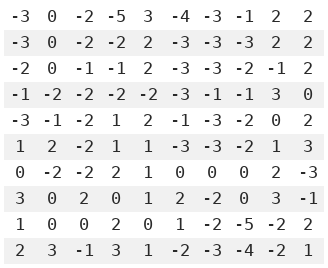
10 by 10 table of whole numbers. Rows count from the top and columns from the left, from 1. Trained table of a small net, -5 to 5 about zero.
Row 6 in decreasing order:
3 2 1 1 1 1 -2 -2 -3 -3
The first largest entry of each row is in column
5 5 5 9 5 10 4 1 4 2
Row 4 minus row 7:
-1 0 0 -4 -3 -3 -1 -1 1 3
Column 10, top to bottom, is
2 2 2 0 2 3 -3 -1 2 1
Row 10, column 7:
-3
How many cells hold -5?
2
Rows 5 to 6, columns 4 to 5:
1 2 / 1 1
